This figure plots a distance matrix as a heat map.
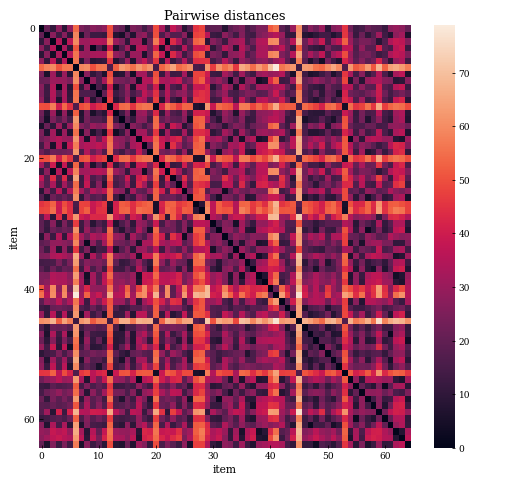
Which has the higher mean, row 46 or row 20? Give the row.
20
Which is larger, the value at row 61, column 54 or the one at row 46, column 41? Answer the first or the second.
the second
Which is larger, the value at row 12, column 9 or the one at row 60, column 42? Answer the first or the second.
the first
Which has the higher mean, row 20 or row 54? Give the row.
20
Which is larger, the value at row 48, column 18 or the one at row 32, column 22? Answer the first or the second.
the first
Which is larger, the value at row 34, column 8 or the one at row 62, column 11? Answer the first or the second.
the second
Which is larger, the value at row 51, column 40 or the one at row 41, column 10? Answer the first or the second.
the second
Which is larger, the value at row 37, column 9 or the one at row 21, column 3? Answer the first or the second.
the first
